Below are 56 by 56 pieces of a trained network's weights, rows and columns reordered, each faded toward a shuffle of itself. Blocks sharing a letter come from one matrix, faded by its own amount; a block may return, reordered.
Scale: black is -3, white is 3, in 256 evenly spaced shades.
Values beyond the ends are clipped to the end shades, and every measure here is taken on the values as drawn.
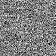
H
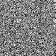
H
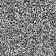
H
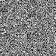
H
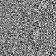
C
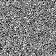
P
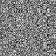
C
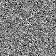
P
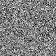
P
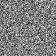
H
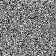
P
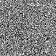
H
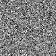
H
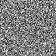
H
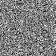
P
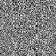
C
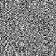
C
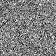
P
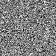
P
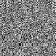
C
